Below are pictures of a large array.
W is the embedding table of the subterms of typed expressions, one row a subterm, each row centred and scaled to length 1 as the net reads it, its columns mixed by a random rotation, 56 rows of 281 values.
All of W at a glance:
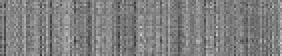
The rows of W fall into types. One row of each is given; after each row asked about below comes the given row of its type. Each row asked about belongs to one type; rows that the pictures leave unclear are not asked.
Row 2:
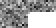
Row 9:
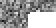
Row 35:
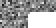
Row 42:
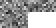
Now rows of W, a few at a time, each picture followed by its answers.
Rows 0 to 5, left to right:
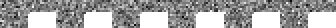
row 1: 9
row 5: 42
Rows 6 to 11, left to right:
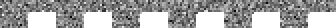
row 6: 42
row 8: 2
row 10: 9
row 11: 2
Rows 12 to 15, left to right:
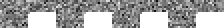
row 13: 42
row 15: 2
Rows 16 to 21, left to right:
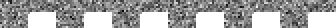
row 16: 35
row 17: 2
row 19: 35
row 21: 42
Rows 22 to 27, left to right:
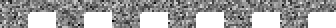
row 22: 35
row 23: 2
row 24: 42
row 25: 35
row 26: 2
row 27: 35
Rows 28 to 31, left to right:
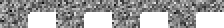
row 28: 9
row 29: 35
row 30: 35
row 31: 42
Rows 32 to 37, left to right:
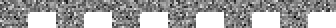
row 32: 2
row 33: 35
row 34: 2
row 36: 42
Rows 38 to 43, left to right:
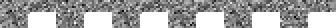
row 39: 42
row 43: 2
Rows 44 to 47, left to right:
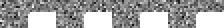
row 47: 35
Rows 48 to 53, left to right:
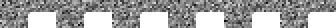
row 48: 35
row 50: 35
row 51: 42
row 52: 42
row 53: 35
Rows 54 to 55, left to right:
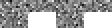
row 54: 42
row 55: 42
